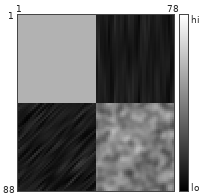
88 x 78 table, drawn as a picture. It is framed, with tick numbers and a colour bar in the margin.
The table splits into 2 rows of 2 panels. Panel 1,1: high, flat. Panel 1,2: very low, streaked downward, faint in contrast. Panel 2,1: very low, slanting up to the right, faint in contrast. Panel 2,2: middling, blotchy.
